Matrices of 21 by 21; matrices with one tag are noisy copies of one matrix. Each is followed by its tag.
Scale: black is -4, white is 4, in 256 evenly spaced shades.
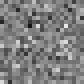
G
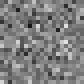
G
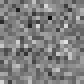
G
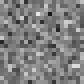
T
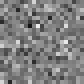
G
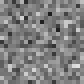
T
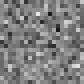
T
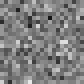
G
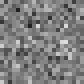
G
